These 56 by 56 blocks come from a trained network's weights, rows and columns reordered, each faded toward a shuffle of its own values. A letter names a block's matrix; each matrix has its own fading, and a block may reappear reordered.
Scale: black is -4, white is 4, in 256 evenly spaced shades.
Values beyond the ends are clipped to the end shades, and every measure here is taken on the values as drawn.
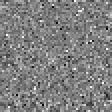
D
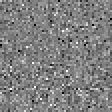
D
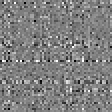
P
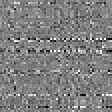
P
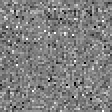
D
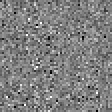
D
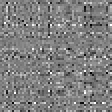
P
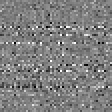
P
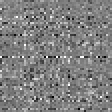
P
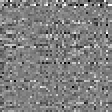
P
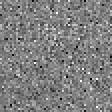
D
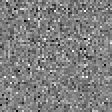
D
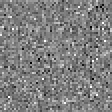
D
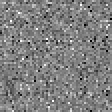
D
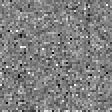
D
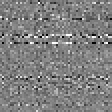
P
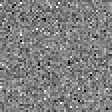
D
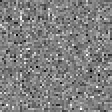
D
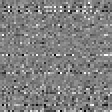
P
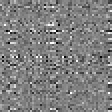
P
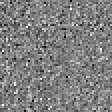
D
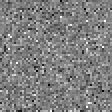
D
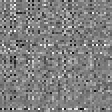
P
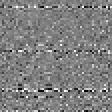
P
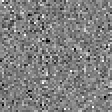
D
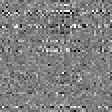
P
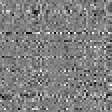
P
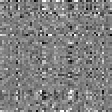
P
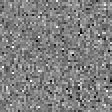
D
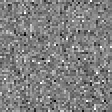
D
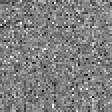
D
